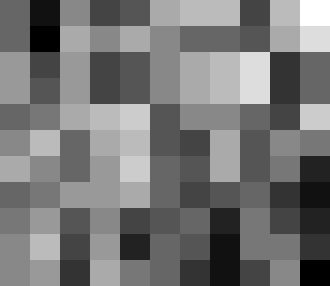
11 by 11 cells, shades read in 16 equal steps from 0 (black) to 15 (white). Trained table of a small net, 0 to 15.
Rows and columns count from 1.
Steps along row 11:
up down up down down down down up up down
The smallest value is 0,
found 2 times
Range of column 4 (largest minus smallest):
7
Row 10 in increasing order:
1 2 3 4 5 6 7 7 8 9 11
